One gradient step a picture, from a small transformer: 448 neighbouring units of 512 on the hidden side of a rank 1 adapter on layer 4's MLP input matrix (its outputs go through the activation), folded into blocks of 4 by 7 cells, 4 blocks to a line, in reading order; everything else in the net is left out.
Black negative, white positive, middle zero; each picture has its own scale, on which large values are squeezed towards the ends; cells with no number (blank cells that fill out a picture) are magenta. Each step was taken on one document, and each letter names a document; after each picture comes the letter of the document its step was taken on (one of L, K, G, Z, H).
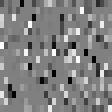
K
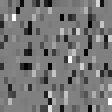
K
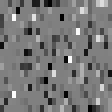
K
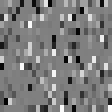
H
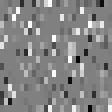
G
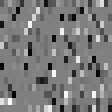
K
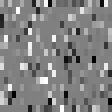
H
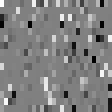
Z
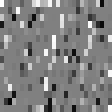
Z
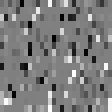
K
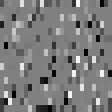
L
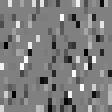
L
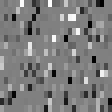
H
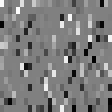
Z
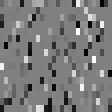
L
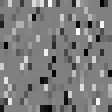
L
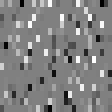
L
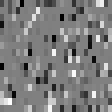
K
